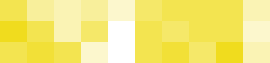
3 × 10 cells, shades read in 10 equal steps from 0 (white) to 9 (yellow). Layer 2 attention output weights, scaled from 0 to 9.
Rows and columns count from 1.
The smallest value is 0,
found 2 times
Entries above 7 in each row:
0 1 3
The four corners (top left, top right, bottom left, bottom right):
7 3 7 3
